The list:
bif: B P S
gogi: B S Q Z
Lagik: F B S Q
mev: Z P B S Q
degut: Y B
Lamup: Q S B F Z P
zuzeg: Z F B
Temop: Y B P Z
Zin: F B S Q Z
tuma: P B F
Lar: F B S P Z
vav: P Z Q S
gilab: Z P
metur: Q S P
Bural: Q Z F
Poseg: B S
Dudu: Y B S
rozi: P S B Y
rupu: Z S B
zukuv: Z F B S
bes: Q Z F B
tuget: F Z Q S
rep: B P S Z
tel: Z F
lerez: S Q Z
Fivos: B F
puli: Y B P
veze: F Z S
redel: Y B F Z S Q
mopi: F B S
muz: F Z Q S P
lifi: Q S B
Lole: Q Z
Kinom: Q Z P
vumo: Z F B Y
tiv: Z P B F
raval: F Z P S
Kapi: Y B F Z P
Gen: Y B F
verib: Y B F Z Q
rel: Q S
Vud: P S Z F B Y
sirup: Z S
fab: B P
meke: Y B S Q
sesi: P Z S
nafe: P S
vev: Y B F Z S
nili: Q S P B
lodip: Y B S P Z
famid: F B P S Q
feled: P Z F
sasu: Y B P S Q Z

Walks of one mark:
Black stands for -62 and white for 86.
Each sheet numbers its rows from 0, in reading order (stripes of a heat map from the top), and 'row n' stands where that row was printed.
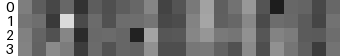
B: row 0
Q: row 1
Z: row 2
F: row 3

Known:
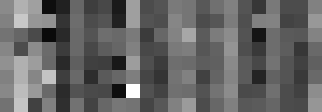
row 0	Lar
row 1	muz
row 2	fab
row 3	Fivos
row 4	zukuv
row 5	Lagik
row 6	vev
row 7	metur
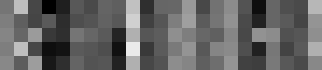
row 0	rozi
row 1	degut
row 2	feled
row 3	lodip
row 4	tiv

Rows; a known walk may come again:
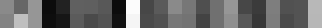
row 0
Kapi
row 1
Vud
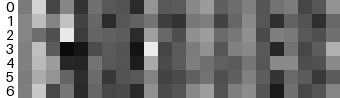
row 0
vav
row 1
Lagik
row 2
Lole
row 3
lodip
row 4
raval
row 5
mopi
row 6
mev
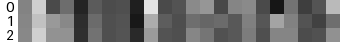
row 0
sasu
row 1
veze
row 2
muz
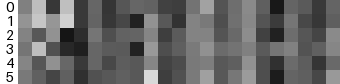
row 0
lifi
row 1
Zin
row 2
tuma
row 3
sesi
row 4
Fivos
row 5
degut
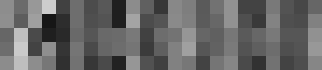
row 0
bes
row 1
tiv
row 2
nafe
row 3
metur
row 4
Lamup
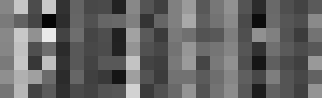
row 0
gogi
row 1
fab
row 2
tuget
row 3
rupu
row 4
meke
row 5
zukuv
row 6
Dudu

